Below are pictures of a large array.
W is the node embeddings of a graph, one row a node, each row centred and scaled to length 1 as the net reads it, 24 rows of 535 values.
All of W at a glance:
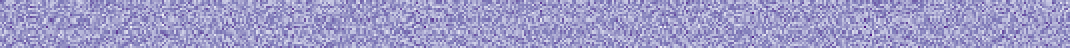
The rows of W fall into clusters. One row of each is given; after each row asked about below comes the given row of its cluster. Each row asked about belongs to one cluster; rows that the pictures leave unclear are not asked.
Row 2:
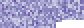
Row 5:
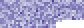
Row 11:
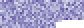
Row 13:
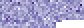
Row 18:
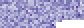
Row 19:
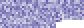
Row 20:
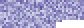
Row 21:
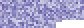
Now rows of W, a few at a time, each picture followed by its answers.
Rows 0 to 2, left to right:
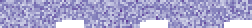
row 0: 5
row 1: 5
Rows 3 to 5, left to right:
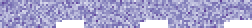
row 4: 19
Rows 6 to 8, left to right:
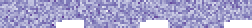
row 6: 18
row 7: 21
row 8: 18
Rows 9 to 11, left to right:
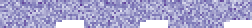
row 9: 20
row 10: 20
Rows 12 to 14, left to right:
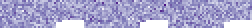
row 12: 21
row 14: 11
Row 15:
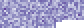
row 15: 2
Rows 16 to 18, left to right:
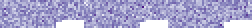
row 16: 2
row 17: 19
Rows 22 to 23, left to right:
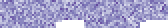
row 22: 11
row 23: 13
